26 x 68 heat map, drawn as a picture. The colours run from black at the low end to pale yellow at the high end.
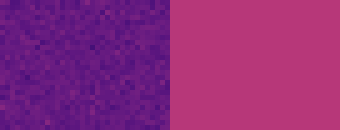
The table splits into one row of 2 panels. Panel 1,1: low, fine-grained, faint in contrast. Panel 1,2: middling, flat.
